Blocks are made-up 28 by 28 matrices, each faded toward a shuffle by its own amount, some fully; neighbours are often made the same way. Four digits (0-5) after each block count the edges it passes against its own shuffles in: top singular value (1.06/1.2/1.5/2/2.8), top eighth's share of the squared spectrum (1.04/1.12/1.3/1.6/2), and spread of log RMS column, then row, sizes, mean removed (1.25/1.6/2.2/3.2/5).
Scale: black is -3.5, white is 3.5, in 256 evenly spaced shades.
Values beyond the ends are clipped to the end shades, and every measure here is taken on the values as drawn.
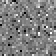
0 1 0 0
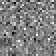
3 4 0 1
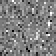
2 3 1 0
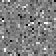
0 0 0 0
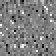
3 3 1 0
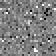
1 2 0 1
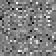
3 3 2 1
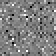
2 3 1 0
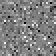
1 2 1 0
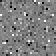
0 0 0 0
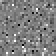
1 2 1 0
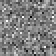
0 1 0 0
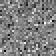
0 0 1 0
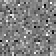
0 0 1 0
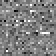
1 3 0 2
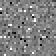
0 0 0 0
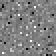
0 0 0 0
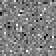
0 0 0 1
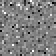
0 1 0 0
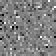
0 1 0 0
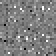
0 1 0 1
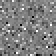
1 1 0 1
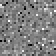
0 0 0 0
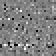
2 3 0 1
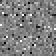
1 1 0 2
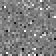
1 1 0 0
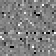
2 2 0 1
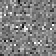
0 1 0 1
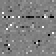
3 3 0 1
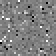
1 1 0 0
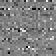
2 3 0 2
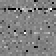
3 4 0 1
